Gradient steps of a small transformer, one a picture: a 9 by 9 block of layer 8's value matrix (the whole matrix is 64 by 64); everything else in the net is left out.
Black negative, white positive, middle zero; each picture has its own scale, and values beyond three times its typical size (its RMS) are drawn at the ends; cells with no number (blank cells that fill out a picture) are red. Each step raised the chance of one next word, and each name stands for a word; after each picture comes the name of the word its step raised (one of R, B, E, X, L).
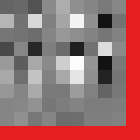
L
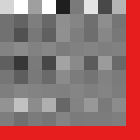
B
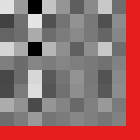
B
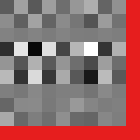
L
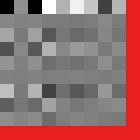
B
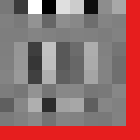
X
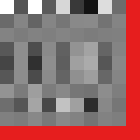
X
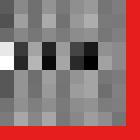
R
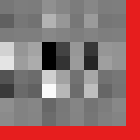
R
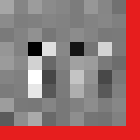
L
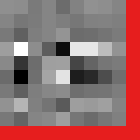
L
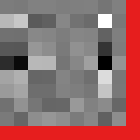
R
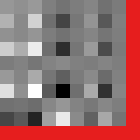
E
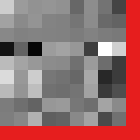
L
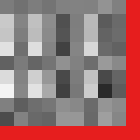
E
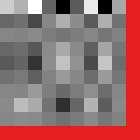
X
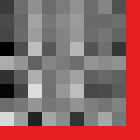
E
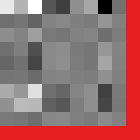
X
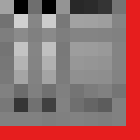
X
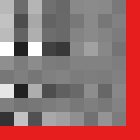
E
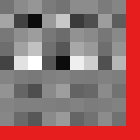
R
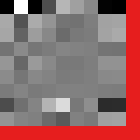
B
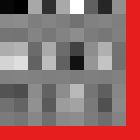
X
